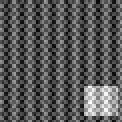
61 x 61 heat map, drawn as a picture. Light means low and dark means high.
Stripes running up and down repeat 8 times from left to right. The halves do not mirror each other. The ninth with the lowest average is the bottom right. An odd patch, lower than its surroundings, sits in the bottom right.
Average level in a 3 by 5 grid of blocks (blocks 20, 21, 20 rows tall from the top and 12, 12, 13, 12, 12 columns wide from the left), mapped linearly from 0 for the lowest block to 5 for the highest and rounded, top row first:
5 4 5 4 5
5 4 5 4 5
5 4 5 1 0
